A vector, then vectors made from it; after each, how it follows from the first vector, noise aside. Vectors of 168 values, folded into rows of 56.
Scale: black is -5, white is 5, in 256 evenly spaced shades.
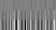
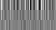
reversed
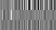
wrapped around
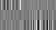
wrapped around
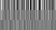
reversed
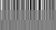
reversed
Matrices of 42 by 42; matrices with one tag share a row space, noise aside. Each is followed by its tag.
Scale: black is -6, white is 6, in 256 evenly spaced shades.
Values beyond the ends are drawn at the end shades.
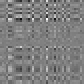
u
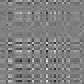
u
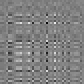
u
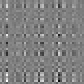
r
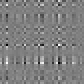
r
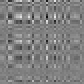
u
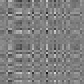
u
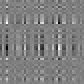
r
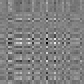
u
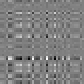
u
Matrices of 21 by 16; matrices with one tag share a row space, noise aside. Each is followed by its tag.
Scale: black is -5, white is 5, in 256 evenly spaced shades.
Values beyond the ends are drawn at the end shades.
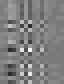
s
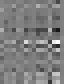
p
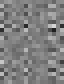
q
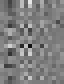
s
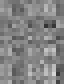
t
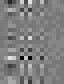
s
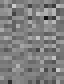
t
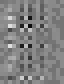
s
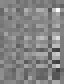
p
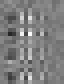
s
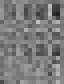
p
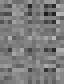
t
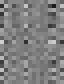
q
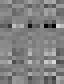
t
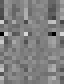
q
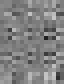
t
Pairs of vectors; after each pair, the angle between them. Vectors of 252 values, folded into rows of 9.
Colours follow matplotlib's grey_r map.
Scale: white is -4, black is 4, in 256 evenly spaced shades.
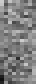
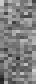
nearly parallel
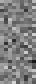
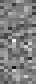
partly opposed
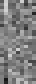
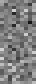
orthogonal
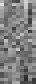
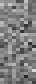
partly aligned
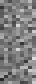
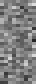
orthogonal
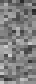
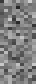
orthogonal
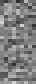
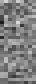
nearly opposite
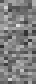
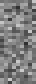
partly aligned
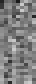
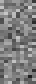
partly opposed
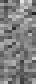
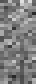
nearly parallel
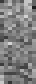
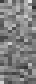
nearly parallel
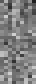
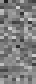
orthogonal
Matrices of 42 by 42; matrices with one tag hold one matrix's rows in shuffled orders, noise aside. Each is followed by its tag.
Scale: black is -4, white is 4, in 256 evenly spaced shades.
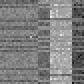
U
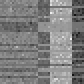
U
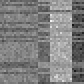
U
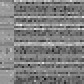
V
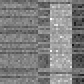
U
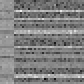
V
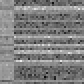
V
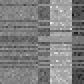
U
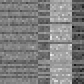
U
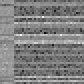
V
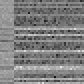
V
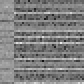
V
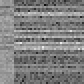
V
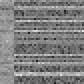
V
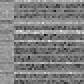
V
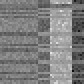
U
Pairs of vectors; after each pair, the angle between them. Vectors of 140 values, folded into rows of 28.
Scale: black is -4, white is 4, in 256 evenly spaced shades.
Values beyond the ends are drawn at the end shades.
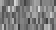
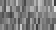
partly aligned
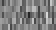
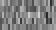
nearly opposite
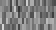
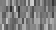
nearly parallel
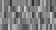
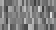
partly aligned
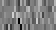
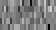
orthogonal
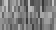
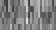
nearly opposite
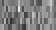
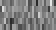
partly aligned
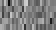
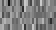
nearly parallel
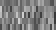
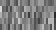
nearly parallel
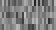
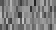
orthogonal
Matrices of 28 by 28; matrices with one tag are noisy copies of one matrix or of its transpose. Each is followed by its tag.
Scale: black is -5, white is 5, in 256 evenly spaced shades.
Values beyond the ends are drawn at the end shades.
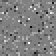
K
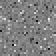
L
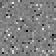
K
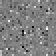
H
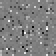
H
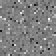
L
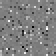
H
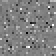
H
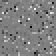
K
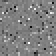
K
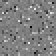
K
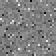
L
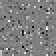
H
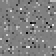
H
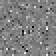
H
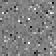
K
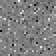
L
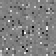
H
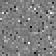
K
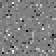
K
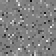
L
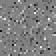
L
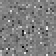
H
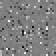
H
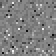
K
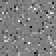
K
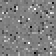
K
